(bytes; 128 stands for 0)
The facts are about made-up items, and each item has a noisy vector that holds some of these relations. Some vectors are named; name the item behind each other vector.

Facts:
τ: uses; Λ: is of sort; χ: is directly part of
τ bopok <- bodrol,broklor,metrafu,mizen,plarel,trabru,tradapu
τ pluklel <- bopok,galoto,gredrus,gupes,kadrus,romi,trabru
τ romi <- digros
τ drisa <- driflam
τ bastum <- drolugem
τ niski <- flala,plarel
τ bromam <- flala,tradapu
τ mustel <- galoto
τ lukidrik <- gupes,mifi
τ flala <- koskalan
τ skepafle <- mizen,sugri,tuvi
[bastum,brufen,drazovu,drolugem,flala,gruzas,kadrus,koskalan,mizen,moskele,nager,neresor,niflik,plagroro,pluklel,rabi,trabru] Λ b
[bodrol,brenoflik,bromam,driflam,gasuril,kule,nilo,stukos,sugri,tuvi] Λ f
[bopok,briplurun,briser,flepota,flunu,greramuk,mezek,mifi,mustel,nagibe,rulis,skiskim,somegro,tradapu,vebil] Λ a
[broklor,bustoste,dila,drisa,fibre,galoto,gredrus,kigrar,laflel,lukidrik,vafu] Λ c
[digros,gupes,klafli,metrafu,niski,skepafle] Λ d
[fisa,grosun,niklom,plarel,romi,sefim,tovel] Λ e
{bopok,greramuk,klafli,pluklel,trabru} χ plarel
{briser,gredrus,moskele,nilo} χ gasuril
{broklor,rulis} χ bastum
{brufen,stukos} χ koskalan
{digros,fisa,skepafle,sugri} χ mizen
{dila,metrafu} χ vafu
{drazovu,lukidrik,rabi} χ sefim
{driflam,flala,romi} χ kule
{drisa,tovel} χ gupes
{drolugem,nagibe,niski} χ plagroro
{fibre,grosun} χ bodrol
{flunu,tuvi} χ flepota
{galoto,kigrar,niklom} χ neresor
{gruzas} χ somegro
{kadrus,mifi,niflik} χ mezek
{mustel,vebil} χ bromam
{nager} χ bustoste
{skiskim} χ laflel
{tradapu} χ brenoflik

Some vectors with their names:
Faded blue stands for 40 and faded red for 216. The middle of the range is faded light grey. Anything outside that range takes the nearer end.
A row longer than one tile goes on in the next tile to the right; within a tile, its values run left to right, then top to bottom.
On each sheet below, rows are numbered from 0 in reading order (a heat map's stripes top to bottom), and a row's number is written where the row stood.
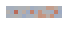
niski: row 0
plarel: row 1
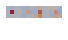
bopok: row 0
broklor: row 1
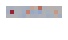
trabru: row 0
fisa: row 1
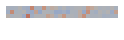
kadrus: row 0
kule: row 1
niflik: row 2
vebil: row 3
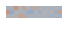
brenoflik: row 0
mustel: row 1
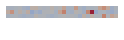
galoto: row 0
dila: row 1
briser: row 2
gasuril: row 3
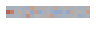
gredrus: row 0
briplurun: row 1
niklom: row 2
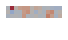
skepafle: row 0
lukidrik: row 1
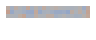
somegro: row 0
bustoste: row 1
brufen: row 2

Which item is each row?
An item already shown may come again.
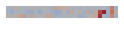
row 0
bastum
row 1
sefim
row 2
nagibe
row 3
flala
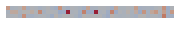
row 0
greramuk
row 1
romi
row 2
trabru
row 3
trabru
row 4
stukos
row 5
klafli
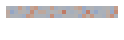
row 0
moskele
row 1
greramuk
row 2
nilo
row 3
niflik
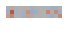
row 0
broklor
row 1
drolugem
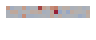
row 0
greramuk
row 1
sugri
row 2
kigrar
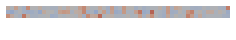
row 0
mezek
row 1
niklom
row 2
tuvi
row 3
koskalan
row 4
digros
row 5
tradapu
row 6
lukidrik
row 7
pluklel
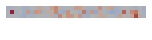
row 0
bopok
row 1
tuvi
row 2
plarel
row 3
bromam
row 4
mifi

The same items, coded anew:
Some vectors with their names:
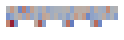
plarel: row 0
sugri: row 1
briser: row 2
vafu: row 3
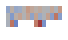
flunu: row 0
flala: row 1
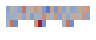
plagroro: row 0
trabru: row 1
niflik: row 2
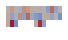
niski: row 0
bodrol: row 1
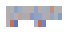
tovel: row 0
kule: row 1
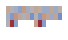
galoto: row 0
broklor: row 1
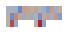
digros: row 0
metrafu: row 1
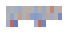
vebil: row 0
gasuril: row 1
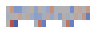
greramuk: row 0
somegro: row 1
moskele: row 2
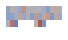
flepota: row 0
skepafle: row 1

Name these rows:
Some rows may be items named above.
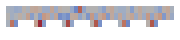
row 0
drolugem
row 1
broklor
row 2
gupes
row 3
skepafle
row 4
fisa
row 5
skepafle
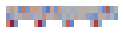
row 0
plarel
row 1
trabru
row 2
stukos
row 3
gupes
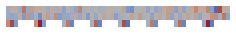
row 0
koskalan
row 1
tradapu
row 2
sefim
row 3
stukos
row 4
klafli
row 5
niklom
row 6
drisa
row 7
pluklel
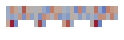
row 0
bromam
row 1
romi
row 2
mizen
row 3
bopok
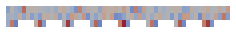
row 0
bastum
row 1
tuvi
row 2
kadrus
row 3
nilo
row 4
plarel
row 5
driflam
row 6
mifi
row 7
flala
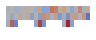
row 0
stukos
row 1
lukidrik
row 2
gredrus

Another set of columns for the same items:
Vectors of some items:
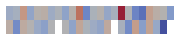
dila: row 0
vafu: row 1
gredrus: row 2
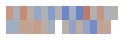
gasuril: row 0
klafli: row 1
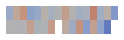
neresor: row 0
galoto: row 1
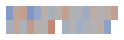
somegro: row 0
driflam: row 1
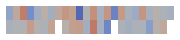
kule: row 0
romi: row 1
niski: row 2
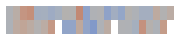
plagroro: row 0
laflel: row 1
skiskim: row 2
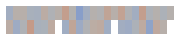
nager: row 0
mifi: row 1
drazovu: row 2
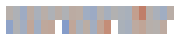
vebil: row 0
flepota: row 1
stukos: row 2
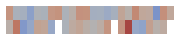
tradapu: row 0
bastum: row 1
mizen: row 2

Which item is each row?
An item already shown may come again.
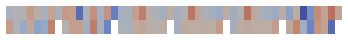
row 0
skepafle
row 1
romi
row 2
stukos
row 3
bromam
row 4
bromam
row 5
bopok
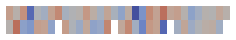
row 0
bodrol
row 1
skepafle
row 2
bopok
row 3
mifi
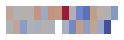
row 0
sugri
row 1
gredrus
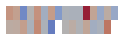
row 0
kadrus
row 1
fisa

